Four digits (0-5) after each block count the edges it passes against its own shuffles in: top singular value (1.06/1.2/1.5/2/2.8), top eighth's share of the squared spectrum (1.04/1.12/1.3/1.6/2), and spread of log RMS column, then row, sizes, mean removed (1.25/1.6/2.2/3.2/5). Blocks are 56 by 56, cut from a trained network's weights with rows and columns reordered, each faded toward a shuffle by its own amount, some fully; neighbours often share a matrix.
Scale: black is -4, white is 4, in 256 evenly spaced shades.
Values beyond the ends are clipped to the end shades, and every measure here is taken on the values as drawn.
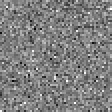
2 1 0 0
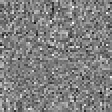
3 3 1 1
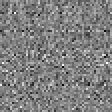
3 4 2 2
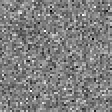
1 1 0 0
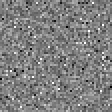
0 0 0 0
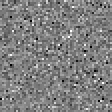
0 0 0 0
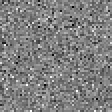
2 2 1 0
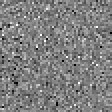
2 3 1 1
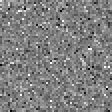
1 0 0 0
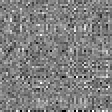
4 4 2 2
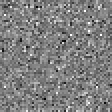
2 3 0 1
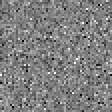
2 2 0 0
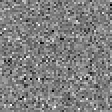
3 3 1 1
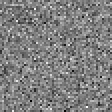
0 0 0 0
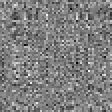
4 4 3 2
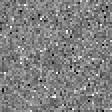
0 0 0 0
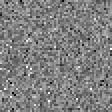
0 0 0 0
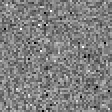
2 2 0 0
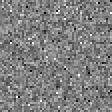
2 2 1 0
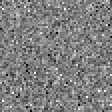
2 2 0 0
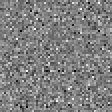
3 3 1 1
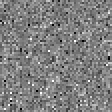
2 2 1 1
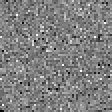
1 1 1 0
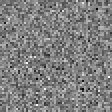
3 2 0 0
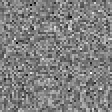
3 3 1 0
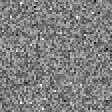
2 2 0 0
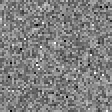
2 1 0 0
